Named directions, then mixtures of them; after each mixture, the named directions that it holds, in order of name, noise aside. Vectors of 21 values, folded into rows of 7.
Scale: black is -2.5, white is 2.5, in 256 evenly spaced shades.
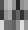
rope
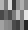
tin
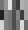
rope, tin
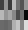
tin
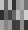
tin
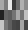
rope, tin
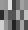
rope, tin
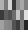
tin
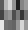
rope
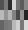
tin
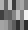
tin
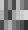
rope, tin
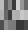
rope, tin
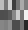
tin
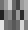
rope, tin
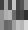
rope, tin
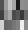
rope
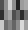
rope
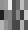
rope, tin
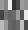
rope, tin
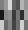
rope, tin
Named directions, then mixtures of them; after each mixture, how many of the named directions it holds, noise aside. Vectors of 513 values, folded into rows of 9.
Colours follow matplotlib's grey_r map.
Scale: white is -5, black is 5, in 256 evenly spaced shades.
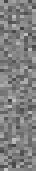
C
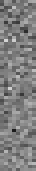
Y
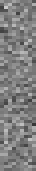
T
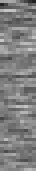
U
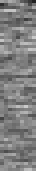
one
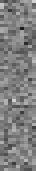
three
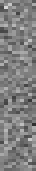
one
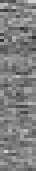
two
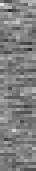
two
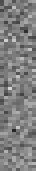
one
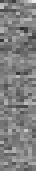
three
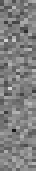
one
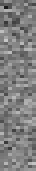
three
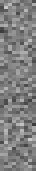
one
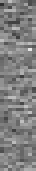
three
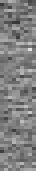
three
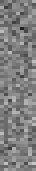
three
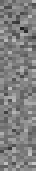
three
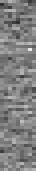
three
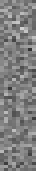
two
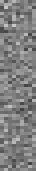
two
